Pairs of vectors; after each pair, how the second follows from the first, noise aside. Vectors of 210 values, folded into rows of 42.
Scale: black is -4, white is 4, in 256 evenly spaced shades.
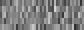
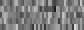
sign-scrambled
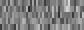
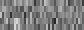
reversed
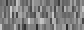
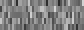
reversed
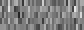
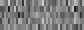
sign-scrambled
